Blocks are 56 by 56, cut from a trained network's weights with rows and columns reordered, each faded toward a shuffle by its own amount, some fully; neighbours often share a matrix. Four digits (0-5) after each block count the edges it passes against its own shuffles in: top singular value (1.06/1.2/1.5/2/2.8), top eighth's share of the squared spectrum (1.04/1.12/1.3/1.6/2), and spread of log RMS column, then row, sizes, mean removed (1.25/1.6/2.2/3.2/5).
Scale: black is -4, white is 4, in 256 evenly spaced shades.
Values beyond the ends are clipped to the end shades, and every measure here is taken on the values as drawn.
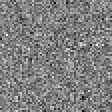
2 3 0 1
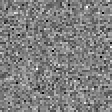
0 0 0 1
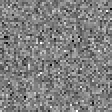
2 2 0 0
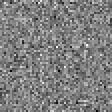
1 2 0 1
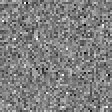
2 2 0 1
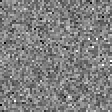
0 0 0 0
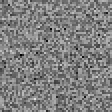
0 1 0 0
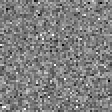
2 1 0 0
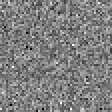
0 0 0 0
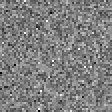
0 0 0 0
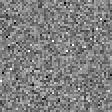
0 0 0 0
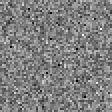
0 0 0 0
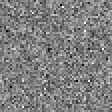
1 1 0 1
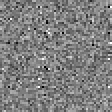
2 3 1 2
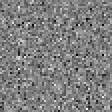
2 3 2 2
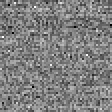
2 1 0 0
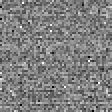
2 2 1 0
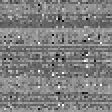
4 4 2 2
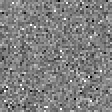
1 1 0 0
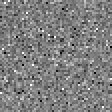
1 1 0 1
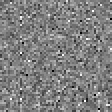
2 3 2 0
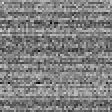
4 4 1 2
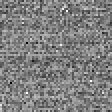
2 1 0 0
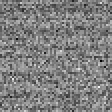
2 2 0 0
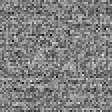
3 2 0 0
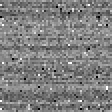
3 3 1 1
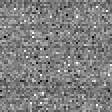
2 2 1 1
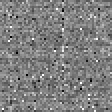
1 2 1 0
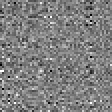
3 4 2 2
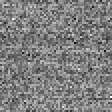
2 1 0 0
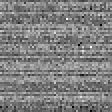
4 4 1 1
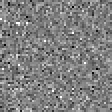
2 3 1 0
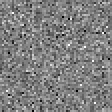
2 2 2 0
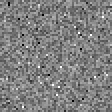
0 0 0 0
